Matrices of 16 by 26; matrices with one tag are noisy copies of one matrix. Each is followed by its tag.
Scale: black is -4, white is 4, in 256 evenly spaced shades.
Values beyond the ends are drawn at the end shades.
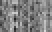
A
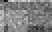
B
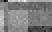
B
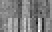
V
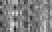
A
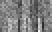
V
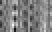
A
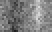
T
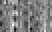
A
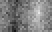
T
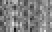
A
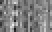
A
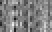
A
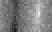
T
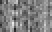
A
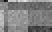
B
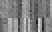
V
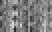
A
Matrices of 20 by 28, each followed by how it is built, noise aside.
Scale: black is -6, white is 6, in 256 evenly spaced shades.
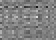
low rank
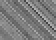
Toeplitz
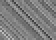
Toeplitz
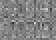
low rank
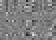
low rank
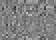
low rank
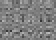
low rank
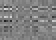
low rank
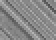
Toeplitz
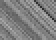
Toeplitz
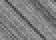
Toeplitz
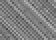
Toeplitz
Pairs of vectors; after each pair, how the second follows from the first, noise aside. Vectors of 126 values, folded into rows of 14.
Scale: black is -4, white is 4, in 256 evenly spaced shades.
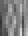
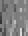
partly zeroed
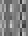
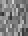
shuffled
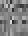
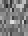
sign-scrambled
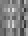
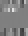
partly zeroed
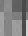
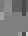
partly zeroed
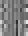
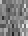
shuffled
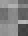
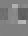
partly zeroed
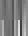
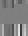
partly zeroed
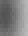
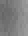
shrunk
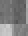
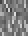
shuffled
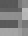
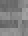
shrunk
